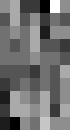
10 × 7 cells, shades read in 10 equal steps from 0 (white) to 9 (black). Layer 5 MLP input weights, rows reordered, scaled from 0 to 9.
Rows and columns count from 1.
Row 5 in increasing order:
4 5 5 5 5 5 6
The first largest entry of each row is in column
5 5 5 7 7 4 1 1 1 2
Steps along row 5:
same same down up same up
